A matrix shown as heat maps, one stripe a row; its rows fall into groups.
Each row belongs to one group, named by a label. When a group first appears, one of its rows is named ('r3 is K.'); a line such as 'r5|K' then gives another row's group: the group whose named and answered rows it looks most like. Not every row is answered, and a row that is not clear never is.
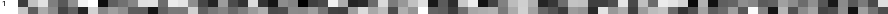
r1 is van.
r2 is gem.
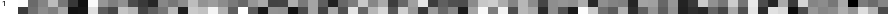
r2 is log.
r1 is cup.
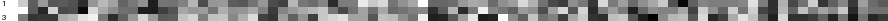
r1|gem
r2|cup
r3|van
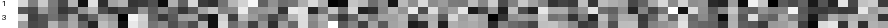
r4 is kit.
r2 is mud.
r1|gem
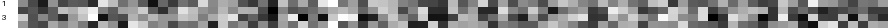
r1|kit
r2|van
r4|kit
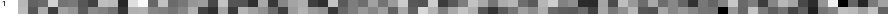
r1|kit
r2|gem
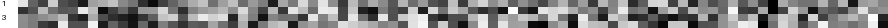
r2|mud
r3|log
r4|log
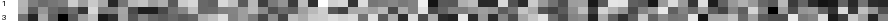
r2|gem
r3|mud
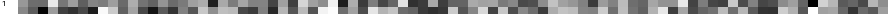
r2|kit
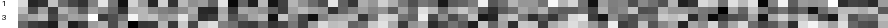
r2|gem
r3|van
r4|cup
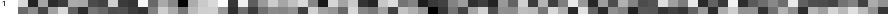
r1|mud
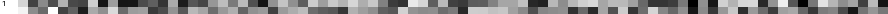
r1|log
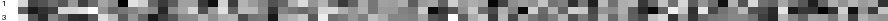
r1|gem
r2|van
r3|kit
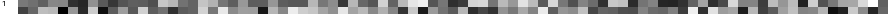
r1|log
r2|mud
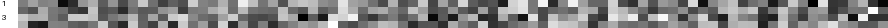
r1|mud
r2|log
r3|van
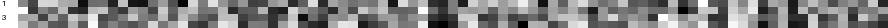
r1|log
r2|cup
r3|van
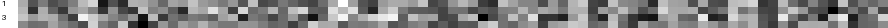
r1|van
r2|mud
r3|van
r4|cup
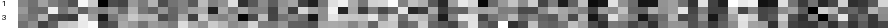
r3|van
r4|van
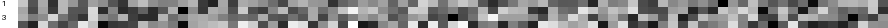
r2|log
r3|cup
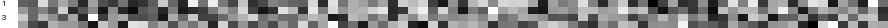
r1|log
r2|log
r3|gem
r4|kit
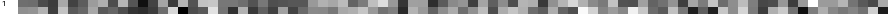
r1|cup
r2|log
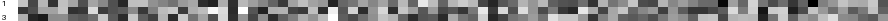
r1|gem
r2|log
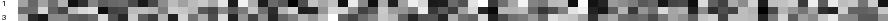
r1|log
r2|van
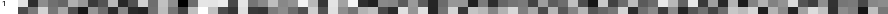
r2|log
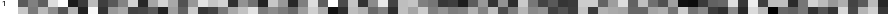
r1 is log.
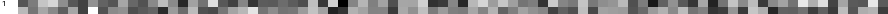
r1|log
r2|gem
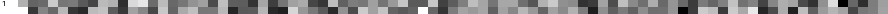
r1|kit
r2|cup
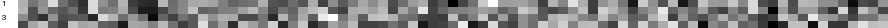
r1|cup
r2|gem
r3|kit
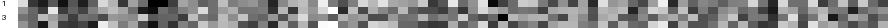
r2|kit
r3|mud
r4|kit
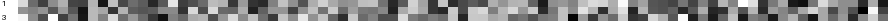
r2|log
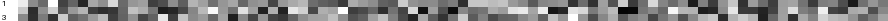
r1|kit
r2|mud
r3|cup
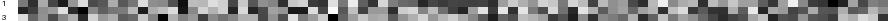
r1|mud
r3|gem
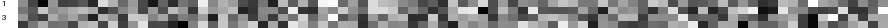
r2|van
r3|kit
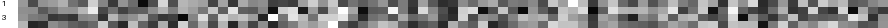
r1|cup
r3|mud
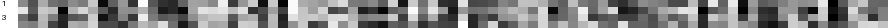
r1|mud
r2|mud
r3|mud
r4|mud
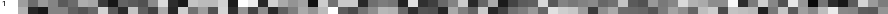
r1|mud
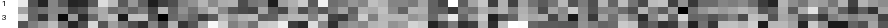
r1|kit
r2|cup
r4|log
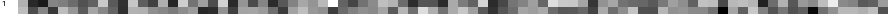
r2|gem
